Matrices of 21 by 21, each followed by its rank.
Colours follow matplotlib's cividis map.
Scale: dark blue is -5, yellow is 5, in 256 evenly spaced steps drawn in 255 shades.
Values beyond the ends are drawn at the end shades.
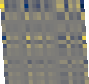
one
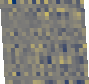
three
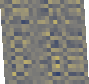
two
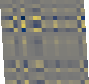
one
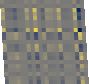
one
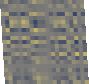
two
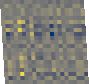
three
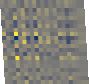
two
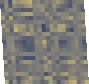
three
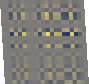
one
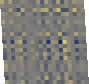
two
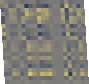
two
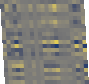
two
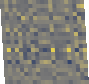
three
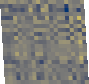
three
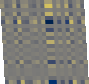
one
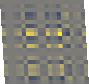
one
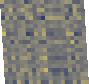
three
